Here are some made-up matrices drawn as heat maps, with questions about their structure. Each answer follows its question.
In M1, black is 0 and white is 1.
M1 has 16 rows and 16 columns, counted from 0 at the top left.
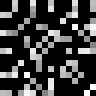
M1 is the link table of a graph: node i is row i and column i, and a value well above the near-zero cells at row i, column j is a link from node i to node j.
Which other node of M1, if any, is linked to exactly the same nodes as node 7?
node 14
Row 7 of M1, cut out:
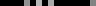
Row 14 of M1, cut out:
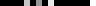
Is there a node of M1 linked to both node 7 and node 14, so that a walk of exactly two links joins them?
yes
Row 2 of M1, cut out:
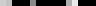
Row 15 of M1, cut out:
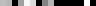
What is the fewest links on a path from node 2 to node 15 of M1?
2
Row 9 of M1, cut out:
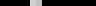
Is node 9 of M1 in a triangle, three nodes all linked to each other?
no
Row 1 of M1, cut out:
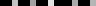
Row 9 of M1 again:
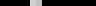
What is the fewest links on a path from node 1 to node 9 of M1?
2
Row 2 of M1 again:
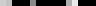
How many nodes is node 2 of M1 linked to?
5
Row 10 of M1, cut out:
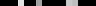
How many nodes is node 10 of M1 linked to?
4
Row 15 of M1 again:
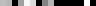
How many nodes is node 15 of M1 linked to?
8
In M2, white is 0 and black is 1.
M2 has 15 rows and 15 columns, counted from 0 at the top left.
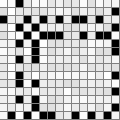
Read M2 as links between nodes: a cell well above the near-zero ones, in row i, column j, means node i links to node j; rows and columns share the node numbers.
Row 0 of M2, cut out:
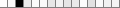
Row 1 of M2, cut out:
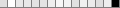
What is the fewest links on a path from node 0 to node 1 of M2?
4
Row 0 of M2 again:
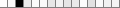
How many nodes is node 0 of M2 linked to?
1
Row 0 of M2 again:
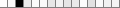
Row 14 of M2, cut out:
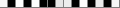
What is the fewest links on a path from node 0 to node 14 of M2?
3
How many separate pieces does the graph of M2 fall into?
2
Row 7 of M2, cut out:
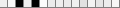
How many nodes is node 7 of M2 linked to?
2
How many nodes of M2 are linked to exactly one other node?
3
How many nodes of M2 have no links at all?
1
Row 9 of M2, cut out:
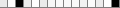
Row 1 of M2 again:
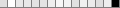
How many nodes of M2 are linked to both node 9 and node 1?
1
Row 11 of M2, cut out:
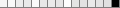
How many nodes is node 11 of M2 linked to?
1
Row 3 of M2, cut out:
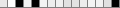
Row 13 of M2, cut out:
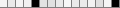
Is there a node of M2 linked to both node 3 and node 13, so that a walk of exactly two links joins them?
yes
